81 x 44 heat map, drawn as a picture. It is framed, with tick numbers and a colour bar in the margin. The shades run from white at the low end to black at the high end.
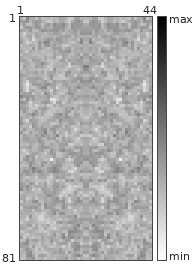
There is no overall slope. It is mirror symmetric from left to right. On average the colour sits 30% of the way up the scale. There are no regular stripes. The values follow a bell shape. There is no seam.
